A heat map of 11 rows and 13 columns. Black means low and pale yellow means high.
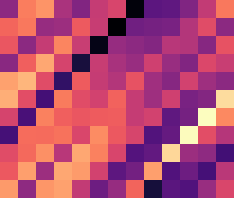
The ninth with the lowest average is the top middle. The grain runs diagonally up to the right. The centre is the smoothest part. The halves do not mirror each other.
